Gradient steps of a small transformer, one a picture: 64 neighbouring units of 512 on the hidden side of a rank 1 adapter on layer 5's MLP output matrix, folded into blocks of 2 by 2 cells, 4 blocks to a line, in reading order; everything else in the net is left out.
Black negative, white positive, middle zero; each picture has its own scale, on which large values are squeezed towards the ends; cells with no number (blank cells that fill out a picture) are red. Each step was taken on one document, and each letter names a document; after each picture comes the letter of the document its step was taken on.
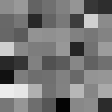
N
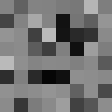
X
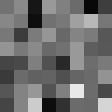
N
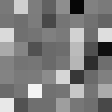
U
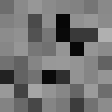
X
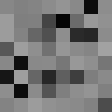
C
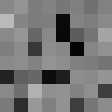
X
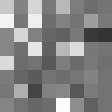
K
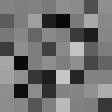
C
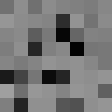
X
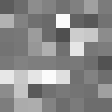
X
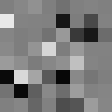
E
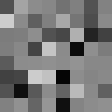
E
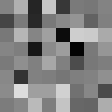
K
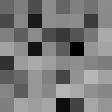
K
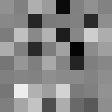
K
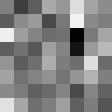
U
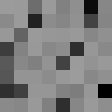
N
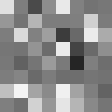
K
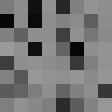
K
